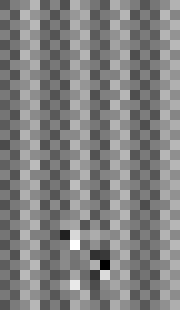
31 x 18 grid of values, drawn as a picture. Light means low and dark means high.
Slope: none. Stripes: upright, repeating 4 times. Average level on the scale: 50%. Roughest part: bottom middle. Odd patch: rougher, in the bottom middle.
